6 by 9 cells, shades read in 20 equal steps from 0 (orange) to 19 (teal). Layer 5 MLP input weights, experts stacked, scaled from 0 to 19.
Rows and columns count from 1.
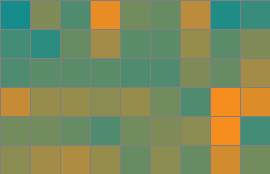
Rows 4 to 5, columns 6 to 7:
11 14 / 10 9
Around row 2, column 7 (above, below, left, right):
5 10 13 13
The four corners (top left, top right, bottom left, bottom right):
19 16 9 11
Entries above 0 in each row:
9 9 9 8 8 9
